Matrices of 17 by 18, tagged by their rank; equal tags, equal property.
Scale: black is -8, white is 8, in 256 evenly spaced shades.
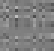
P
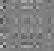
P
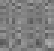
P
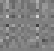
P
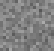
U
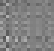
P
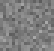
U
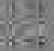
P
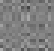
P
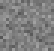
U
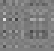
P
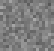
U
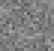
U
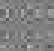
P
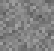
U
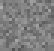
U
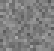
U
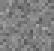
U
